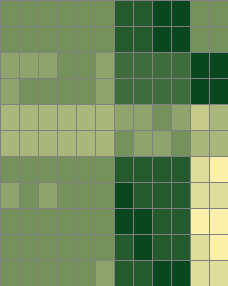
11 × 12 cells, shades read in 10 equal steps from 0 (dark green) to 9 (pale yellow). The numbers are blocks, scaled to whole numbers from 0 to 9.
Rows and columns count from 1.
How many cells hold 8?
6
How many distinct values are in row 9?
4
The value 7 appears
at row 5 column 11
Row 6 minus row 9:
2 2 2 2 2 2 4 5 4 3 -3 -3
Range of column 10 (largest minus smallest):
5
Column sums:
51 49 50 48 48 51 18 19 17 17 62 63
